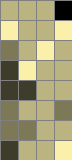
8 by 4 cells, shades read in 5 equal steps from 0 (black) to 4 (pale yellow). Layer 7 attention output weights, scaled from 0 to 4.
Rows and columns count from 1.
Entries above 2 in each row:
3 4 3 3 2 2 2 3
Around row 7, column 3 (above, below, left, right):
3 3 2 3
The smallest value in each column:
1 1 3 0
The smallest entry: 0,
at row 1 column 4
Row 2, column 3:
3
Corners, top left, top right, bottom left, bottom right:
3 0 1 4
